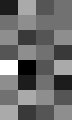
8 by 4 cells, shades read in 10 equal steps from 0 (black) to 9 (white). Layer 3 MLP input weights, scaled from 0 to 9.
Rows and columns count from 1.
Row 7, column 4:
3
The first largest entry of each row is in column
2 2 1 2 1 1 2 1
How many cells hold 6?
4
